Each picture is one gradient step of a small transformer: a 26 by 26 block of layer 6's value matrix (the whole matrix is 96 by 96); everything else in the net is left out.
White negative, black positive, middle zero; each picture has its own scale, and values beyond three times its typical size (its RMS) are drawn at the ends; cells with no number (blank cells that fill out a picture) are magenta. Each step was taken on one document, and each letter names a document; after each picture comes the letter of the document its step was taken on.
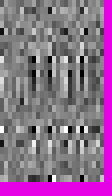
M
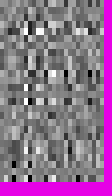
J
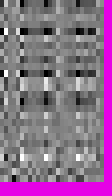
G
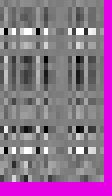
J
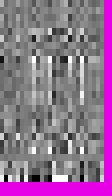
M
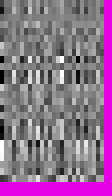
G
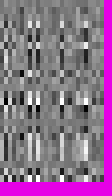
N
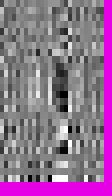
M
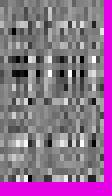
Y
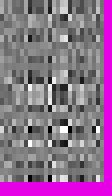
M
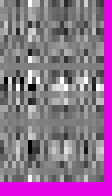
N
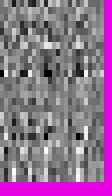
J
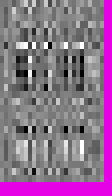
Y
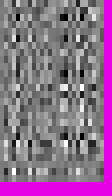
Y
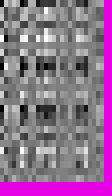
J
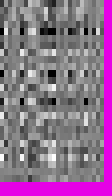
G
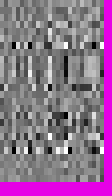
Y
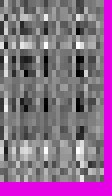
G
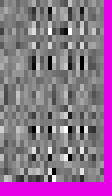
M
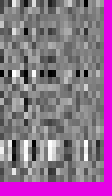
G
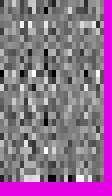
G
